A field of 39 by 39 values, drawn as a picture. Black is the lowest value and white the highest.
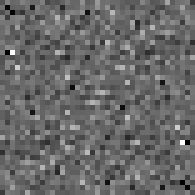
Overall the values sit about 40% of the way up the scale. No regular stripes run through it. A half turn leaves it unchanged. There is no seam. There is no overall slope. A few values lie far out on both sides of the bulk.
